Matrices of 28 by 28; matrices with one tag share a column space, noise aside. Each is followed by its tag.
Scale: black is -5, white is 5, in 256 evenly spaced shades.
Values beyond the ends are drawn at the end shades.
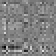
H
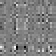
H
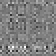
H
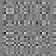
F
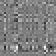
H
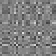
F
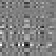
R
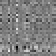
H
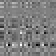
R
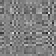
F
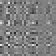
F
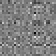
F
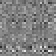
H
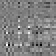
R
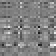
R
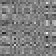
F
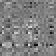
R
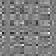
F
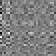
F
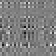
R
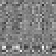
H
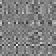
F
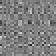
F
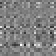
R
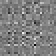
F
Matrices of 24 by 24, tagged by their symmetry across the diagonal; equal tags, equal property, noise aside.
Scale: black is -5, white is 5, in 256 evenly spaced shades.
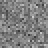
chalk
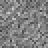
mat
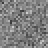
mat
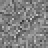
mat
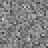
chalk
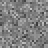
mat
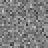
chalk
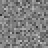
chalk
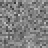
chalk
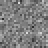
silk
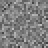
mat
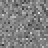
chalk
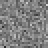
silk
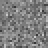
silk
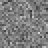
chalk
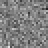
silk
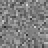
silk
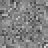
mat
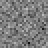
mat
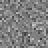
silk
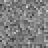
silk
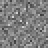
mat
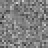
silk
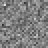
mat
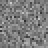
chalk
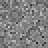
mat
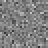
silk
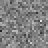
chalk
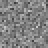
chalk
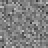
silk
